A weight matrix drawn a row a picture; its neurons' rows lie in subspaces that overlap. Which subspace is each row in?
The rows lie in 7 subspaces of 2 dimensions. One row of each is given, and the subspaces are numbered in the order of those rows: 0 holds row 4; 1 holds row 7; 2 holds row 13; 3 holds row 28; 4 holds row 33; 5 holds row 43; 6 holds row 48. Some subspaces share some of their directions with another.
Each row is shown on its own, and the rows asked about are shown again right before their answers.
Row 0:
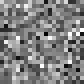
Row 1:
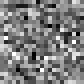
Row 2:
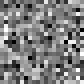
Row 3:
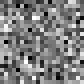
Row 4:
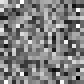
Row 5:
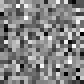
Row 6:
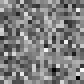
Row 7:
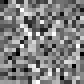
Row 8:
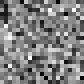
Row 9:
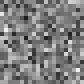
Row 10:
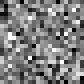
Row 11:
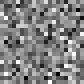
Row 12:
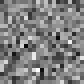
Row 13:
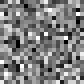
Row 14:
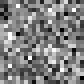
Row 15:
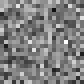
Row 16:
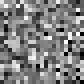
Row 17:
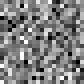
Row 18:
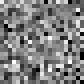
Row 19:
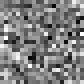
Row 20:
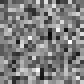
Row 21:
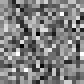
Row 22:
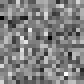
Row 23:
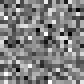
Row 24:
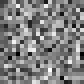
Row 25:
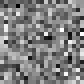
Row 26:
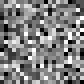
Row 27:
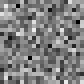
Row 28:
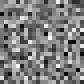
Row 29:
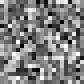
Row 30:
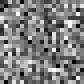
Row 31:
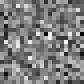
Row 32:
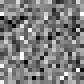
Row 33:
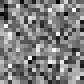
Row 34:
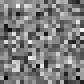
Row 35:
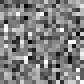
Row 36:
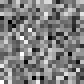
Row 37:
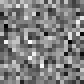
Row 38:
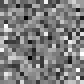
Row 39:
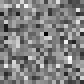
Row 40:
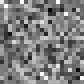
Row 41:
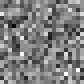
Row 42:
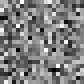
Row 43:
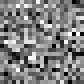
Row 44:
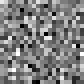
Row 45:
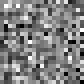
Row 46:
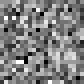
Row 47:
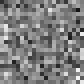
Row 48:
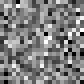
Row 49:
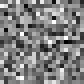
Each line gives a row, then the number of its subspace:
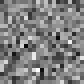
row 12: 5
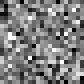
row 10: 4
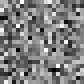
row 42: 0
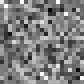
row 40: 4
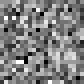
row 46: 6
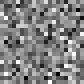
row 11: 6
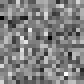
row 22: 3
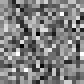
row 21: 1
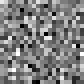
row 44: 1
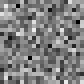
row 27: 4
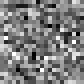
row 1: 5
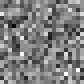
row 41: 3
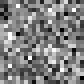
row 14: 4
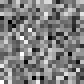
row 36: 3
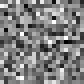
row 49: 2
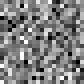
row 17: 3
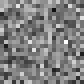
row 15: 0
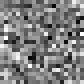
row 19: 5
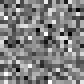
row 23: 6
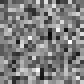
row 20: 5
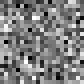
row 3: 3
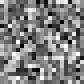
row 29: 5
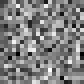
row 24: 1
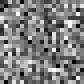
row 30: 0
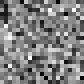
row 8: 4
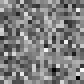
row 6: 0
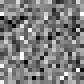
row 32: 3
